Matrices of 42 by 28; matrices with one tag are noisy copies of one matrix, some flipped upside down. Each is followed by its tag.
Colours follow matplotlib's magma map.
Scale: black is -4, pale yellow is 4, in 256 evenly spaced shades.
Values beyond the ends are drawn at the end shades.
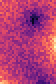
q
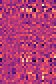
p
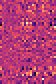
p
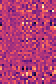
p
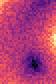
q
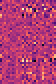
p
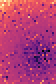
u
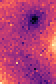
q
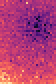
u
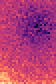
u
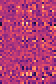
p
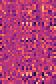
p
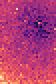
u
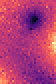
q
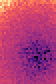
u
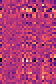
p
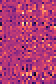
p
